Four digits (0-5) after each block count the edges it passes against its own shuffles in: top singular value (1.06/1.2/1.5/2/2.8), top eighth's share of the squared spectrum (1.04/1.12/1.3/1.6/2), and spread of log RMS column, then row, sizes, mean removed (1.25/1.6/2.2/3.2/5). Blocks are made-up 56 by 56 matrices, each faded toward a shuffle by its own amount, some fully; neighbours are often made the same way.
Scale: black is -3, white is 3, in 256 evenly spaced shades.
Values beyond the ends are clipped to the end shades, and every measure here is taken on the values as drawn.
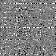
2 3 2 3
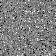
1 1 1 1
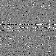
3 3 1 3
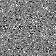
1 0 0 1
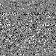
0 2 0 3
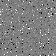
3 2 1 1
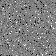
0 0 0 0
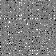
3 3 1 2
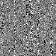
1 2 3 0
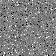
0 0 0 0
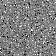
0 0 0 0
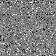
3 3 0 2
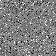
2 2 0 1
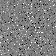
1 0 0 0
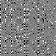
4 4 3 2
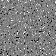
2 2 0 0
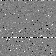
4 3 0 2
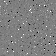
0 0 0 0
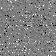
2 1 0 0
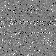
2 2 0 2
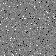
1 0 0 0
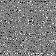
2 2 0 2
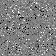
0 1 0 1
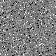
1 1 0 0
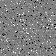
0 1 0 0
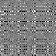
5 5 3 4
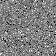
0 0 0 0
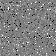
2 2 0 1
